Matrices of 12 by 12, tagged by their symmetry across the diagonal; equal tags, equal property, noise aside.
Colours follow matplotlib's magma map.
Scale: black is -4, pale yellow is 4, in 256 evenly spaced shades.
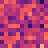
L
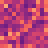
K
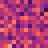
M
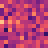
L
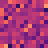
K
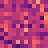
M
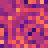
K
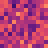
L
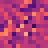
M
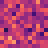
L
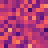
M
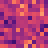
M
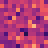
M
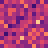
K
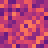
K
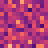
L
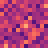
K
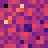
K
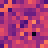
K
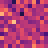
M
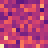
L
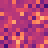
K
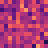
L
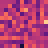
M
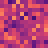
L
